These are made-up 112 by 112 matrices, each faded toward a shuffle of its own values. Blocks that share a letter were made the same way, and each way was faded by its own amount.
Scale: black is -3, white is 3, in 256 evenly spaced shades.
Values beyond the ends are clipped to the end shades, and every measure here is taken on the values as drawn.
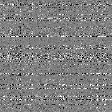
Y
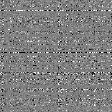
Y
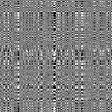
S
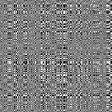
S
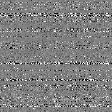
Y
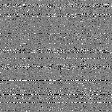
Y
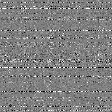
Y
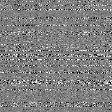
Y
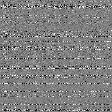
Y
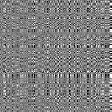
S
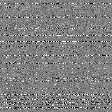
Y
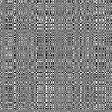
S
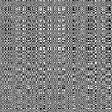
S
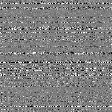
Y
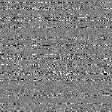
Y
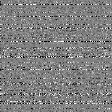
Y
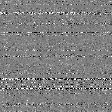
Y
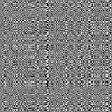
S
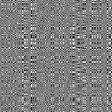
S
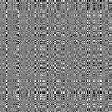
S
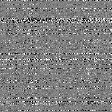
Y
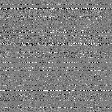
Y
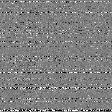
Y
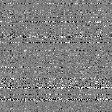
Y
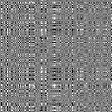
S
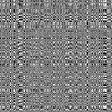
S
